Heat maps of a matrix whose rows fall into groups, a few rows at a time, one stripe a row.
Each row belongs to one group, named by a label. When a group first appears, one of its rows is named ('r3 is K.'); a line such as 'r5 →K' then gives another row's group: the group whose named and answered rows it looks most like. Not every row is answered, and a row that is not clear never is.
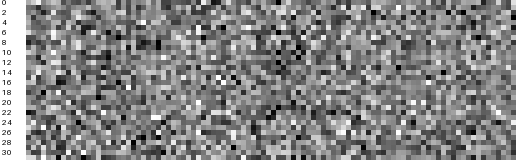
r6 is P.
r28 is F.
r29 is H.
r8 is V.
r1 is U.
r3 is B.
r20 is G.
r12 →P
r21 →P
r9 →V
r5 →G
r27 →V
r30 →H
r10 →P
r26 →U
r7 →U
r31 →P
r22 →B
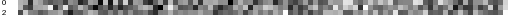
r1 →U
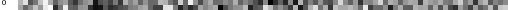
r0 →P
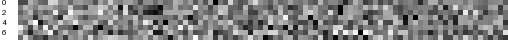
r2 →V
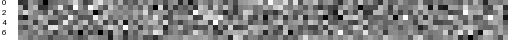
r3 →B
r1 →H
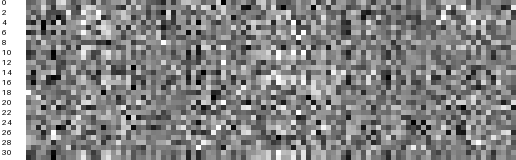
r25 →H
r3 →H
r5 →V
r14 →U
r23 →V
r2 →H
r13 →F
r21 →G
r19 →V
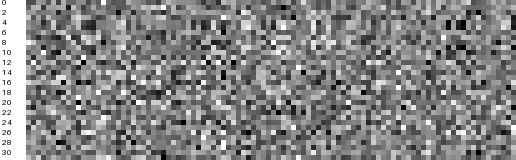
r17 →U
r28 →F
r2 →F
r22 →P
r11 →H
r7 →H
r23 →U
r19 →V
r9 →G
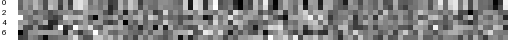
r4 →F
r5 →H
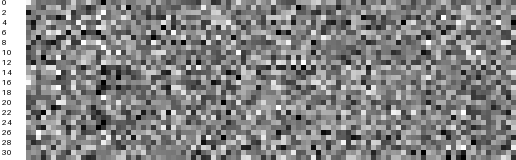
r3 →H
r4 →B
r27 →F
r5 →H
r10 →F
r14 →U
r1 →V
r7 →H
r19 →U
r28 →U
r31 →G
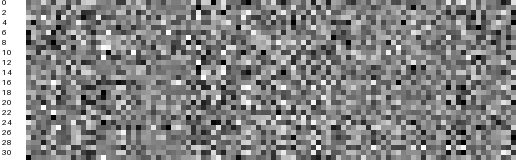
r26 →G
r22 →P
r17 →G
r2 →G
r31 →B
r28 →G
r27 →B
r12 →G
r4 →B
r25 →U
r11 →U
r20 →G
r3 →P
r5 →F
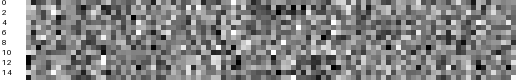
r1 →P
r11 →B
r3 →F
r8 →G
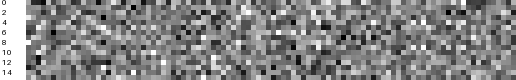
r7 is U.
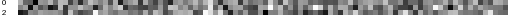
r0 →V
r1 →H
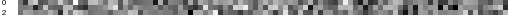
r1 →G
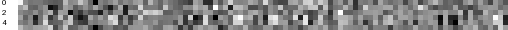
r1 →F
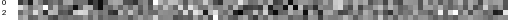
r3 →F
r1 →P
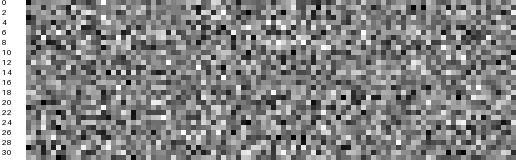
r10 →B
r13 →G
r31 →F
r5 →G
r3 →B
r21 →B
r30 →G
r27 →P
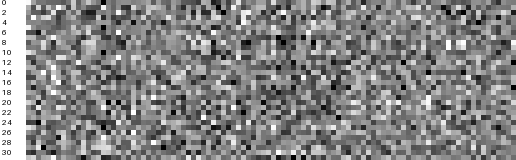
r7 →P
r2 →G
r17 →B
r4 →F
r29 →V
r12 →B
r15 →U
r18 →P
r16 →U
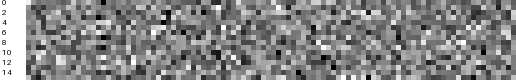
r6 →H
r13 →U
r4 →V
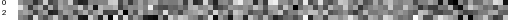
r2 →F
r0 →G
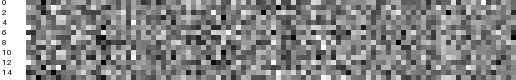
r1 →P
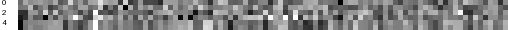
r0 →V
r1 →F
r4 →B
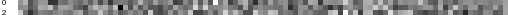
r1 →V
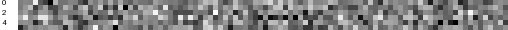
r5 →B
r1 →F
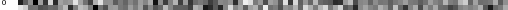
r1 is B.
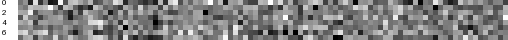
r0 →H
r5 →F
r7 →V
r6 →P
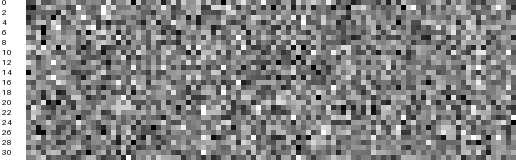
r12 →P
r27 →V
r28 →F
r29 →V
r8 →V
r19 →G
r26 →H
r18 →F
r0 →F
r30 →V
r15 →P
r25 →H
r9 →P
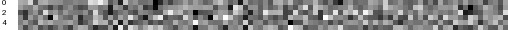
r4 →V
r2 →U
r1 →F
